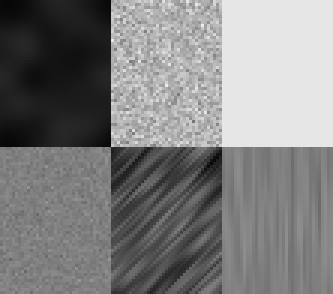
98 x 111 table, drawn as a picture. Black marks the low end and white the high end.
It is made of 2 by 3 panels. Panel 1,1: very low, smooth, faint in contrast. Panel 1,2: high, fine-grained. Panel 1,3: very high, flat. Panel 2,1: middling, fine-grained, faint in contrast. Panel 2,2: low, slanting up to the right. Panel 2,3: middling, streaked downward, faint in contrast.
